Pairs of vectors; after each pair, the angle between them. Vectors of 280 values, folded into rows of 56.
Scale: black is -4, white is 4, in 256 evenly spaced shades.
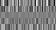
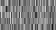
partly opposed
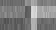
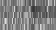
partly opposed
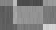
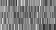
partly opposed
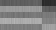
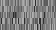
orthogonal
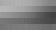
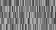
orthogonal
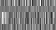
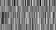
nearly opposite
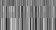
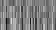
nearly parallel
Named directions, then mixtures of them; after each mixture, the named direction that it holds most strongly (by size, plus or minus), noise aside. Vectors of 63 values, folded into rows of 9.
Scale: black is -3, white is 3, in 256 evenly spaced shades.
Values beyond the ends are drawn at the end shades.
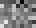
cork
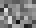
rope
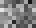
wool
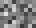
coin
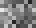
wool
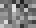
cork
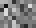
coin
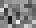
rope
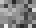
wool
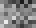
cork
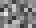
coin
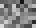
cork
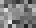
wool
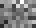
cork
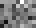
cork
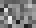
rope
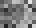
wool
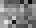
wool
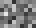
coin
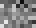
cork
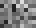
cork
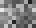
wool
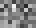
coin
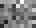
cork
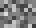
coin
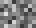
coin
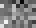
cork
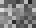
wool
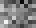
cork
